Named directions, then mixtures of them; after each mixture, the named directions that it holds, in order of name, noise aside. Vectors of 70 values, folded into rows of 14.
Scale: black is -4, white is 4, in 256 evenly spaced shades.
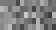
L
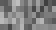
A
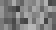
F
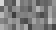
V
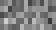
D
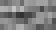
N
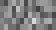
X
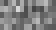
L, N, X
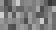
A, F, V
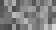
L, N, V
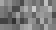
A, F, L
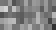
D, L, N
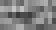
N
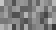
A, L, V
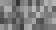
A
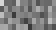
V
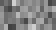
A, F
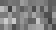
A, D, L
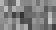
N, V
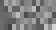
L, V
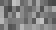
A, F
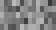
A, F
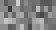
A, D, V
